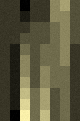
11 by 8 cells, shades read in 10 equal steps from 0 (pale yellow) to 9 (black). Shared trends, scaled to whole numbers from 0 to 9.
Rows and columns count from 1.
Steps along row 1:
same up down same down down up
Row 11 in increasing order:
0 2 5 5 6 7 7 9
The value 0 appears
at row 11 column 3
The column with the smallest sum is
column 7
